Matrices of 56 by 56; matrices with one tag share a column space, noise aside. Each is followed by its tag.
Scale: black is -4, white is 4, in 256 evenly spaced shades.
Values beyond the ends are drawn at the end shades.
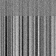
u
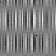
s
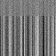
u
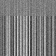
u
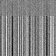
u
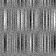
s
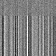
u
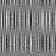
s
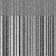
u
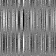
s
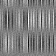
s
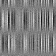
s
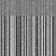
u
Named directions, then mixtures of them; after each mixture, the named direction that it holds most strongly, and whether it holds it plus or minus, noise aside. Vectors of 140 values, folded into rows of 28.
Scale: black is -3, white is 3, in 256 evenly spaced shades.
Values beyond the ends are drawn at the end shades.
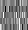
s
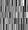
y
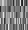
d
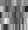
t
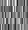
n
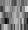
t, minus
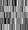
n, minus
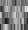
t, minus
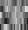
t, minus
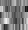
t, plus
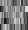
t, minus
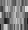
t, minus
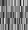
d, minus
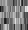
t, minus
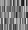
y, minus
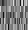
d, minus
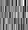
y, plus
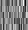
y, plus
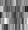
t, plus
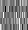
s, plus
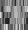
t, minus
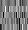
s, minus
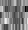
t, plus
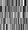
y, plus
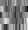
t, plus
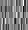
y, plus
